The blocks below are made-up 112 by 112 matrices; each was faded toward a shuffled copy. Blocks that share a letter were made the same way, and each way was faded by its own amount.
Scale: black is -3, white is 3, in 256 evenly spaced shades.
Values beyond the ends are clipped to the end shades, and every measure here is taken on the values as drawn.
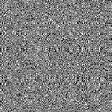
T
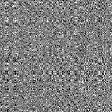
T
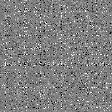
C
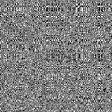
T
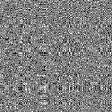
T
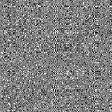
T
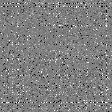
C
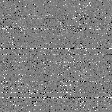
C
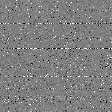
C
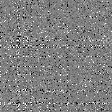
C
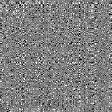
T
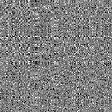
T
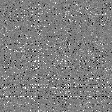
C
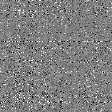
C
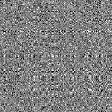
T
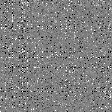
C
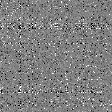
C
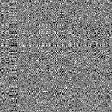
T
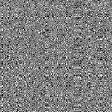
T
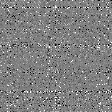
C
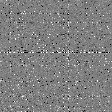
C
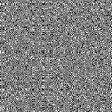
T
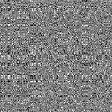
T
